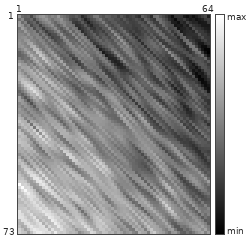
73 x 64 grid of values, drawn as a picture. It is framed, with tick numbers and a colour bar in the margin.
No single row or column stands out from its neighbours. Values rise toward the bottom left. The histogram is bell-shaped. The halves do not mirror each other. Streaks slant down to the right. The top right is the ninth with the lowest average. The ninth with the highest average is the bottom left.
